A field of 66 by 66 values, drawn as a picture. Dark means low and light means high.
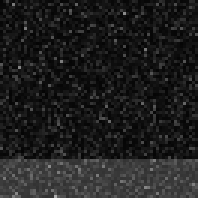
The bottom part is higher, past a seam about 80% of the way down. No regular stripes run through it. Overall the values sit about 10% of the way up the scale.
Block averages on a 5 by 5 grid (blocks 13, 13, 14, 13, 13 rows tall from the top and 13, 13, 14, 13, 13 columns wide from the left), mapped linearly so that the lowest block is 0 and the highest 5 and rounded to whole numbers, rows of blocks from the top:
0 0 0 0 0
0 0 0 0 0
0 0 0 0 0
0 0 0 0 0
5 5 5 5 5
